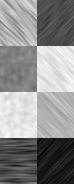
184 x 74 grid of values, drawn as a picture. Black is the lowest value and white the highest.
It is made of 4 by 2 panels. Panel 1,1: high, slanting down to the right. Panel 1,2: low, slanting up to the right, faint in contrast. Panel 2,1: middling, blotchy, faint in contrast. Panel 2,2: very high, slanting down to the right, faint in contrast. Panel 3,1: very high, blotchy, faint in contrast. Panel 3,2: high, slanting down to the right, faint in contrast. Panel 4,1: low, streaked across. Panel 4,2: very low, slanting up to the right, faint in contrast.
